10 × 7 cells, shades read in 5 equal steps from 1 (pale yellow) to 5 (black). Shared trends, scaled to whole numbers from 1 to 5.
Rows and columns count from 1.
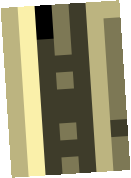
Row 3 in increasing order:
1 2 2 3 3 4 4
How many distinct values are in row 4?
4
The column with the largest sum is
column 3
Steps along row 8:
down up down up down up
